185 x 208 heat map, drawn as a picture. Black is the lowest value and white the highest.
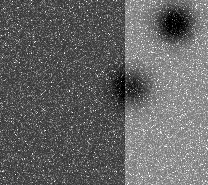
Stripes: none. Seam: vertical, 60% of the way across, the right part higher. Ninth with the highest average: bottom right. Dips: two.
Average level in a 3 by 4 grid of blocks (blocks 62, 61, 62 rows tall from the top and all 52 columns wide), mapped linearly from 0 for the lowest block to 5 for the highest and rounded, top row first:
0 0 3 2 | 0 0 1 5 | 0 0 3 5
